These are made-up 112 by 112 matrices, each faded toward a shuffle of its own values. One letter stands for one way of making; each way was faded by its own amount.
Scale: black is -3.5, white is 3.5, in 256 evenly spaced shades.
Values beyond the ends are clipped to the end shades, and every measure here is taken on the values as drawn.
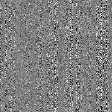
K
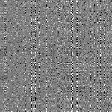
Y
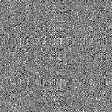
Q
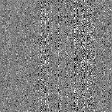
K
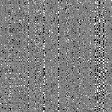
Y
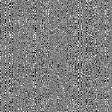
Y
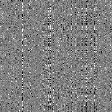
Y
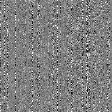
K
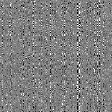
Y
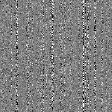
K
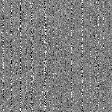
K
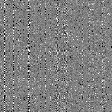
Y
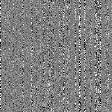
K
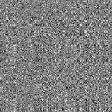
Q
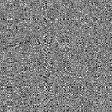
Q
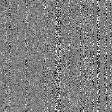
K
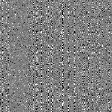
Y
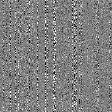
K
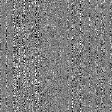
K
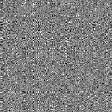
Q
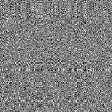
Q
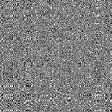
Q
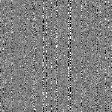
K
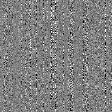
K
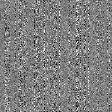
K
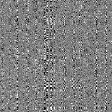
Y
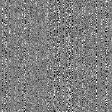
K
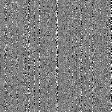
K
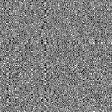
Q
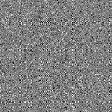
Q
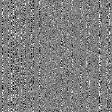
K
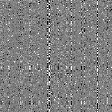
Y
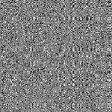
Q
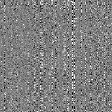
Y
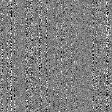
K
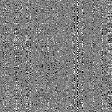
Y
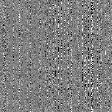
K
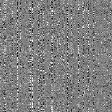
Y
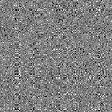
Q
